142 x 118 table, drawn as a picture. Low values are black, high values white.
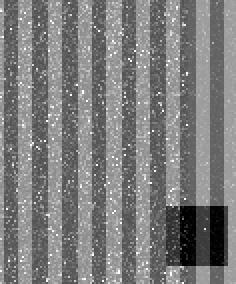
Stripes running up and down repeat 8 times from left to right. The ninth with the lowest average is the bottom right. An odd patch, lower than its surroundings, sits in the bottom right. The right part is calmer, past a seam about 80% of the way across.
